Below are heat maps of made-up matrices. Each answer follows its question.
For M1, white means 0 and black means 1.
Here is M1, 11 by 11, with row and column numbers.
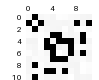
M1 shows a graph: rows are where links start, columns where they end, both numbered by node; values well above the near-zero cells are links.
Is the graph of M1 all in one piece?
no
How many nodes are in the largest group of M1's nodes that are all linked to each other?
3
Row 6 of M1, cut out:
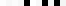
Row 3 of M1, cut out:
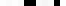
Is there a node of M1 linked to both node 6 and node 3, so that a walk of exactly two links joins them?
yes
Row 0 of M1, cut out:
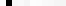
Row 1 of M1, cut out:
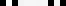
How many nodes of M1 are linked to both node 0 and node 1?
0
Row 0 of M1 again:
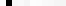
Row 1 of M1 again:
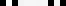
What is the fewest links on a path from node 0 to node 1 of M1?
1
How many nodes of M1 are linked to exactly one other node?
4
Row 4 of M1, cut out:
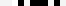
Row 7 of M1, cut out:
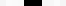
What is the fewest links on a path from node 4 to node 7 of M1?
1
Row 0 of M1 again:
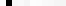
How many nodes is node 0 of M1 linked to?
1
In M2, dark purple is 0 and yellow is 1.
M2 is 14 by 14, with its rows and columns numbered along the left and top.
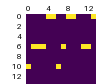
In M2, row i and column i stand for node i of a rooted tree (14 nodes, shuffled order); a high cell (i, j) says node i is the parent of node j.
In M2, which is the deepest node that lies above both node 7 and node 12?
6
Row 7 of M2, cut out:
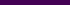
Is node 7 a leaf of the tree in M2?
yes
